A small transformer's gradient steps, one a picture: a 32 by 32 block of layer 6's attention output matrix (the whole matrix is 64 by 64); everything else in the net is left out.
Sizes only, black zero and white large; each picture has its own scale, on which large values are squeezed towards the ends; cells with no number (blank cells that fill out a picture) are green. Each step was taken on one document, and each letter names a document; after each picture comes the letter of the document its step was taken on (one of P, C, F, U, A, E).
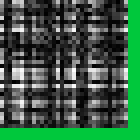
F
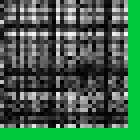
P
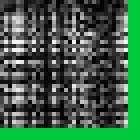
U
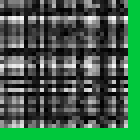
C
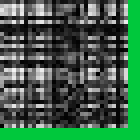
C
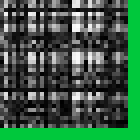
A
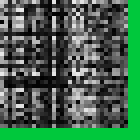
U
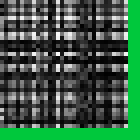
P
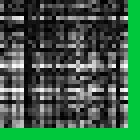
C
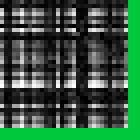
F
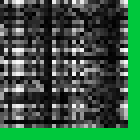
U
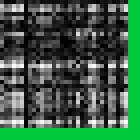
C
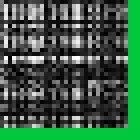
A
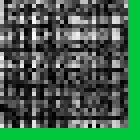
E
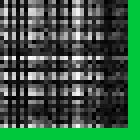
A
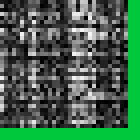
E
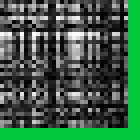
E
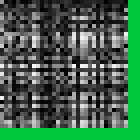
E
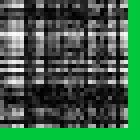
C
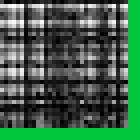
C
